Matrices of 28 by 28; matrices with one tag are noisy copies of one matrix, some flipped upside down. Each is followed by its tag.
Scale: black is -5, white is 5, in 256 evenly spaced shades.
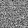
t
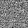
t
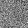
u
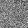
u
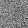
u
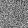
u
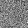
u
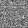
t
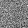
u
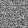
t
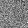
u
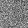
u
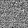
t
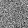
u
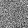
u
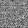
t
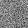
u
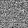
t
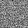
t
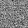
t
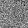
u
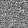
t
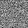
t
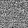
t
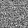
t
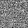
t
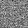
t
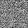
t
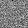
t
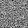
t
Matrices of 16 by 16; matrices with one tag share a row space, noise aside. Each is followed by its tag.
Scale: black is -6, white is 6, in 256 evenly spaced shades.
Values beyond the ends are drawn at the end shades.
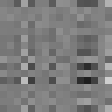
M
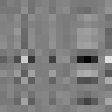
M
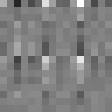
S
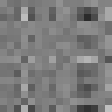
M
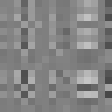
M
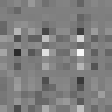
S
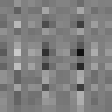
S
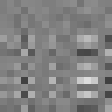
M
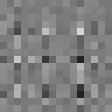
S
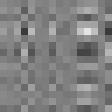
M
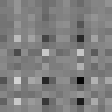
S
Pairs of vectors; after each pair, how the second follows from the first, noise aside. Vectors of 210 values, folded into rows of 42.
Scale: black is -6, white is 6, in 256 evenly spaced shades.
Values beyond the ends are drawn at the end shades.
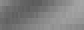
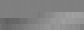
partly zeroed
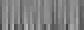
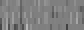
partly zeroed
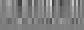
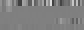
partly zeroed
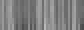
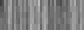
reversed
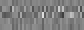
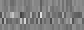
reversed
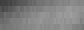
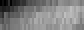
scaled up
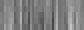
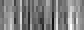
scaled up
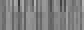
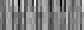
scaled up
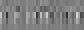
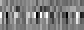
scaled up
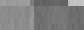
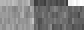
scaled up
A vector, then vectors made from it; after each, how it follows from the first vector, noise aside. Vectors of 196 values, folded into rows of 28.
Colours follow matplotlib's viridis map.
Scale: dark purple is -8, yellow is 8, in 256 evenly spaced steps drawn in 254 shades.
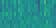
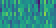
scaled up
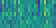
scaled up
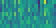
scaled up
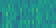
wrapped around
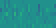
partly zeroed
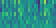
scaled up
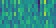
scaled up
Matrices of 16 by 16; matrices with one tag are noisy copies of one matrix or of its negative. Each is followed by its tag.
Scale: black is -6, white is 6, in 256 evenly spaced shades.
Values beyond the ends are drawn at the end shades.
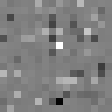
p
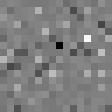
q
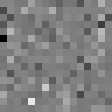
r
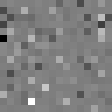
r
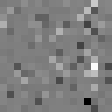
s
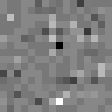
p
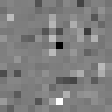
p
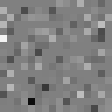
r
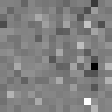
s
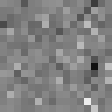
s
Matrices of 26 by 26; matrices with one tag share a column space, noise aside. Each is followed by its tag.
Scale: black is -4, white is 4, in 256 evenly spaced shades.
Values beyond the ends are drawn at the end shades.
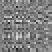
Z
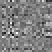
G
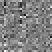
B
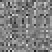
B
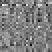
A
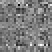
A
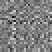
Z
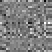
G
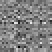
Z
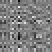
Z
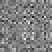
Z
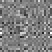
G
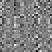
B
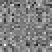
A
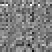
A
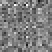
A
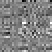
G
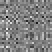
Z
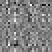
A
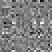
G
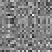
B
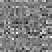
G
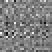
G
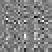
Z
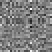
B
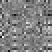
G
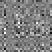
G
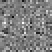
G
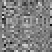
B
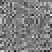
B
